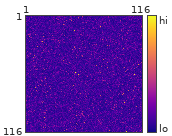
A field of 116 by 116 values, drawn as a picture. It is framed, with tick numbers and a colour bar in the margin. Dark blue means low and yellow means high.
There is no seam. On average the colour sits 10% of the way up the scale. Fine speckle covers the field. No overall slope runs across the table. There are no regular stripes. Most values sit low, with a long tail of high ones.
